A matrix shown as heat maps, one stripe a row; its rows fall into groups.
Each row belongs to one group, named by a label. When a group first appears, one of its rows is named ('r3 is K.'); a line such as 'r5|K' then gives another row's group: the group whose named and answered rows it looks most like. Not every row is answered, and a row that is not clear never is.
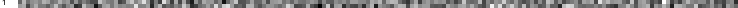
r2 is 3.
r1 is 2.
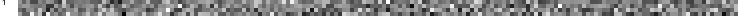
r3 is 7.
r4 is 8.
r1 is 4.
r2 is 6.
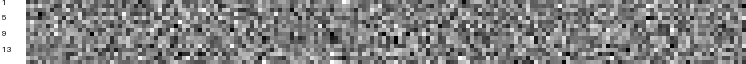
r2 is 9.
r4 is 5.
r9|8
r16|4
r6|9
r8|2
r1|6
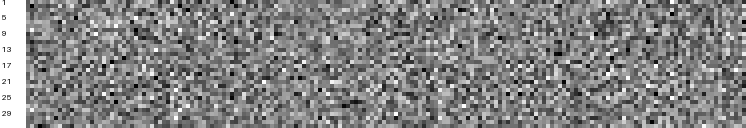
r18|5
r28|9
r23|7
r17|3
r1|2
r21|4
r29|4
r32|5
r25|2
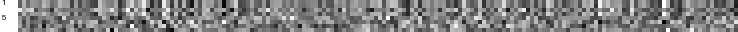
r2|2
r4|2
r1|2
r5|4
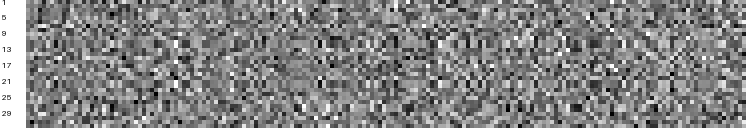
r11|7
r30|3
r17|6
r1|5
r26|9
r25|3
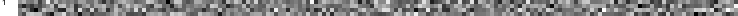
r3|5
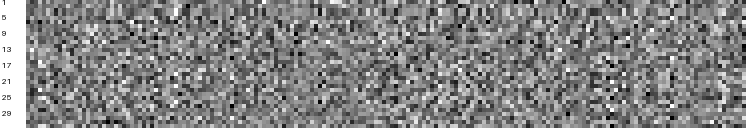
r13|9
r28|5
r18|6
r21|5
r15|2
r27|2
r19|7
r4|7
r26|7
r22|7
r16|4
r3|7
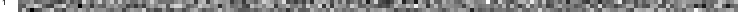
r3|5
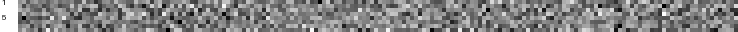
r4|2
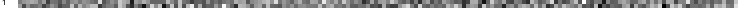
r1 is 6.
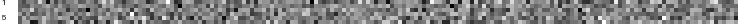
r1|7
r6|5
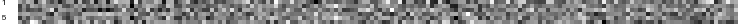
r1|5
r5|6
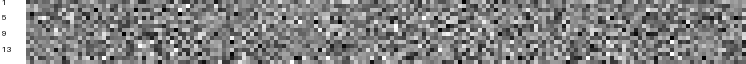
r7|4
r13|7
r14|2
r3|9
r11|2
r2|6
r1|6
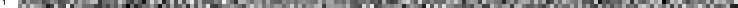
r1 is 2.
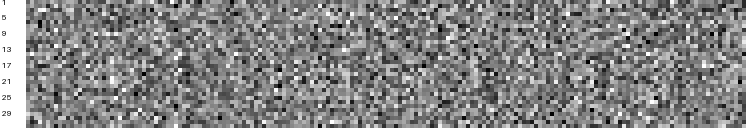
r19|6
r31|4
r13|6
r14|9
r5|4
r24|9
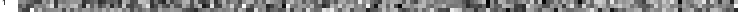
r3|4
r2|8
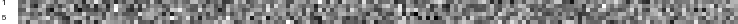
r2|5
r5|9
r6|3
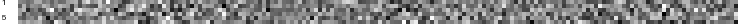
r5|7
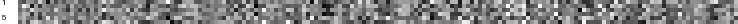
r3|3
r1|7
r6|3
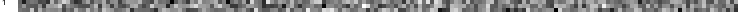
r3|4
